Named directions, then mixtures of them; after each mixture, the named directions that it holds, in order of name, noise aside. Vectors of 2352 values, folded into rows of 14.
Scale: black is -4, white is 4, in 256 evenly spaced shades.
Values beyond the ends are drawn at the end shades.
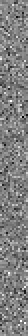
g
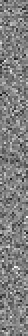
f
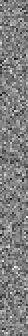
f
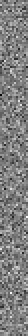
f, g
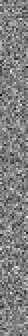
f, g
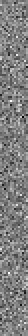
f, g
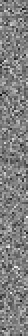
f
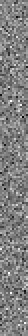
f, g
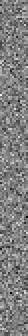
f, g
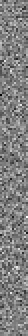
f, g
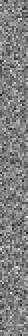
f, g
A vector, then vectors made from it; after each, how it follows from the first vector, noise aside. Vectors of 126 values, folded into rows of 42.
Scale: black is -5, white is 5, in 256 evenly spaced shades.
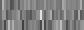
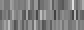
wrapped around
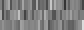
wrapped around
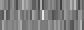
reversed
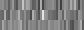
reversed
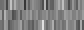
wrapped around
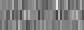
wrapped around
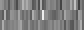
reversed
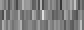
reversed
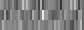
reversed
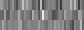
reversed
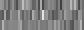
reversed
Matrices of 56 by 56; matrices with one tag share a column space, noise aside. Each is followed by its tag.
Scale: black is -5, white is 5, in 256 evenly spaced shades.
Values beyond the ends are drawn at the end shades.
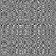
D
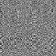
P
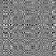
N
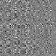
D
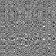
P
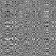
P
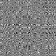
N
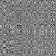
D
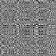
D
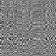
P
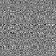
N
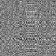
P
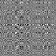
N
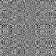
D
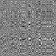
P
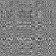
P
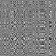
P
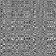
P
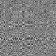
P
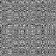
D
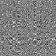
P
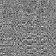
P
